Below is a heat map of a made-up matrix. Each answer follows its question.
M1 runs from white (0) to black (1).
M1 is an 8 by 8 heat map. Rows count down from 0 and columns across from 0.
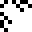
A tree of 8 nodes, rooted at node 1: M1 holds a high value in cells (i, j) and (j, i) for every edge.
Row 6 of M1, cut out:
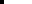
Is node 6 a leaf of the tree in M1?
yes
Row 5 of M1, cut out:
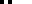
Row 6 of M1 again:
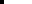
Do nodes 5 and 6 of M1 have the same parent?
yes
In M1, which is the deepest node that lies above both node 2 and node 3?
0
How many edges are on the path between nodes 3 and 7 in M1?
3
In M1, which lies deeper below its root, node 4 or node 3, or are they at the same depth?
node 3
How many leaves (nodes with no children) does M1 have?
5
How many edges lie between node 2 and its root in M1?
3
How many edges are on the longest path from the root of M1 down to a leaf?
3
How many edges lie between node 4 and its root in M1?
1
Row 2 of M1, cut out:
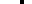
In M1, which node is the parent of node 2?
5
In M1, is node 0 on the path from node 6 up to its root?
yes
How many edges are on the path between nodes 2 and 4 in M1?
4
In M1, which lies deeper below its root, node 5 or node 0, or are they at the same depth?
node 5
